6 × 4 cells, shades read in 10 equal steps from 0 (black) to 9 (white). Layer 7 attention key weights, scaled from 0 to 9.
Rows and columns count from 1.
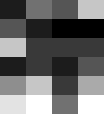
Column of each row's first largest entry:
4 1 1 4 2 2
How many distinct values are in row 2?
3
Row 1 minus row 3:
-6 2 1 5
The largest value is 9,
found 2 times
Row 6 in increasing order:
4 8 9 9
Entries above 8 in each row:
0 0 0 0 0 2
